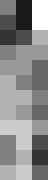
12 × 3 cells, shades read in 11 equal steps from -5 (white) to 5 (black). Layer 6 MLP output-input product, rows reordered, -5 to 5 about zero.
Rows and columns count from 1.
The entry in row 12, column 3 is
1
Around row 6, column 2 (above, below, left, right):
-1 -2 -2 1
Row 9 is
-3 -3 -1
